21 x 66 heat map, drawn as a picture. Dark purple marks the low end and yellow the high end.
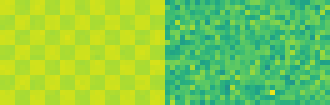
It is made of 1 by 2 panels. Panel 1,1: very high, checkered, faint in contrast. Panel 1,2: high, fine-grained.
